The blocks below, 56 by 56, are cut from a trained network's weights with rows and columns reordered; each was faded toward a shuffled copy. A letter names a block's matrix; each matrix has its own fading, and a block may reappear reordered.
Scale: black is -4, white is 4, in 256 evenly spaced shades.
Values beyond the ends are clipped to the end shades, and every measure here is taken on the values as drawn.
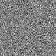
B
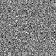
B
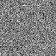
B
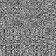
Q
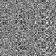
Q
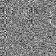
Q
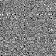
B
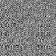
Q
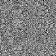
B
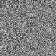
Q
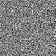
B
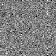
B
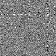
B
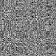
Q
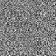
Q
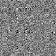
B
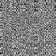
Q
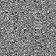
B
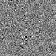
B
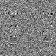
B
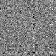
B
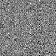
B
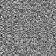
Q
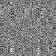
Q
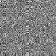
Q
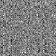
Q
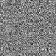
Q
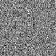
B
